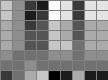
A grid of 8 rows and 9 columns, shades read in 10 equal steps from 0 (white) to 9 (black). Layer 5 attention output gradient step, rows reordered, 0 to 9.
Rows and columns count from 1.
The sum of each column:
29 35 46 45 24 27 44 28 28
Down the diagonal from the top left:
2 4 7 6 2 4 5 8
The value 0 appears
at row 1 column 5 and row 2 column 5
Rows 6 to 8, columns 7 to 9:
5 4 4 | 5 5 5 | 3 8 8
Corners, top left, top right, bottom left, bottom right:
2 1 7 8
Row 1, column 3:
7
